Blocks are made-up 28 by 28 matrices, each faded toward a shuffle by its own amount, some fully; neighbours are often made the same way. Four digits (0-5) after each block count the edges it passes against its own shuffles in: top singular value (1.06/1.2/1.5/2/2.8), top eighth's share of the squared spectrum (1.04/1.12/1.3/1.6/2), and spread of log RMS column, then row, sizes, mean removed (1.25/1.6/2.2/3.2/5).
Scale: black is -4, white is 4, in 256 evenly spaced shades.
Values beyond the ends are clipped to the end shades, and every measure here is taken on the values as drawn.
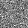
0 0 0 0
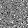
0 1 0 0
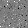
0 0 0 0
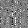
3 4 2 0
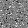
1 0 0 0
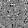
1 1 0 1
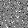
1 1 0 0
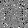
2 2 1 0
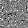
2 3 1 0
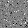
0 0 0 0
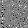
3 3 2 0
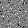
0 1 0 0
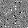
2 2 0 0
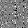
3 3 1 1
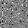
2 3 1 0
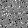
0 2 0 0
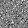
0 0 0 0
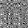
3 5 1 2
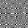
4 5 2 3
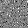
2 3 0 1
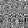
3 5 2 2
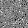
1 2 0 0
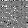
3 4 1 2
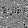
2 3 0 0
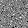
0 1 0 0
